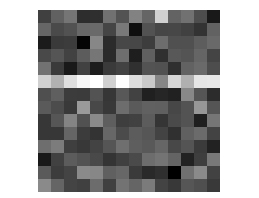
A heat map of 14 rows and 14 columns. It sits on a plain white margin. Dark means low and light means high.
Histogram: skewed, a long tail of high values. Slope: none. Odd lines: row 6.
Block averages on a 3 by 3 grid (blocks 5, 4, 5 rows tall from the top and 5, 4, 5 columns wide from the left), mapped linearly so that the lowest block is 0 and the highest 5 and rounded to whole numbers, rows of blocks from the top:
001 / 544 / 110
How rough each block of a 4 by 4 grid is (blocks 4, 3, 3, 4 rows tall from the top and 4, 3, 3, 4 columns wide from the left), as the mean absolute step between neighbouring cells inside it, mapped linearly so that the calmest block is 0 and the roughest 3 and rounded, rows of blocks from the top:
1 1 1 0 / 2 3 2 2 / 1 1 0 1 / 1 0 0 1
